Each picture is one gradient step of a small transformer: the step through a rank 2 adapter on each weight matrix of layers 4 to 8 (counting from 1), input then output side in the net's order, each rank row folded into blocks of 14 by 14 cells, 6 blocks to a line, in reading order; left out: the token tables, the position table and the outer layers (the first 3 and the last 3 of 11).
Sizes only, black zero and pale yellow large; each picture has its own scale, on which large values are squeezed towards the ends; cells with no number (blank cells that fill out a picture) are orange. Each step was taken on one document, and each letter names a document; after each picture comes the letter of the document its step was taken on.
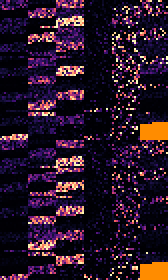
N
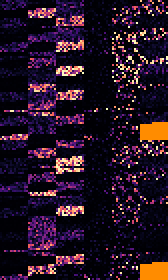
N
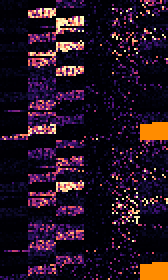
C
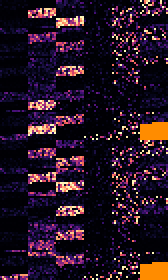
C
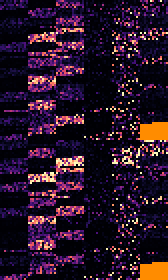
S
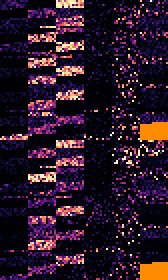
S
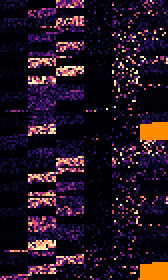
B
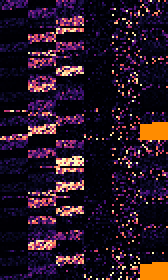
S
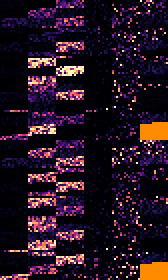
B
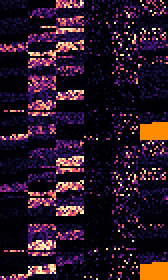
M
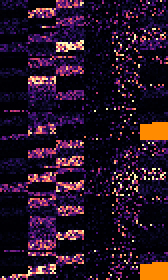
M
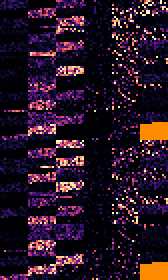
C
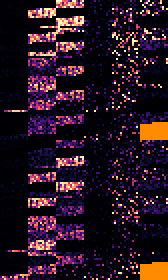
C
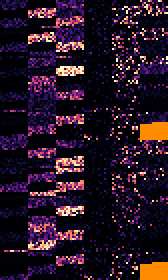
N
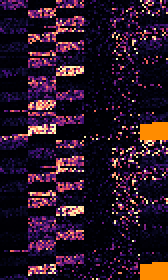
C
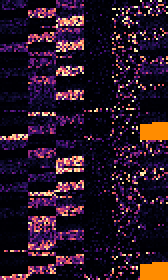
N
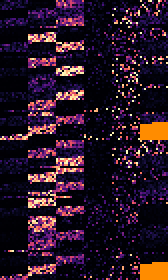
S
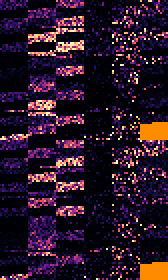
S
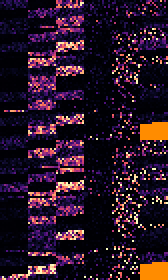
M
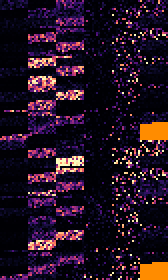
S
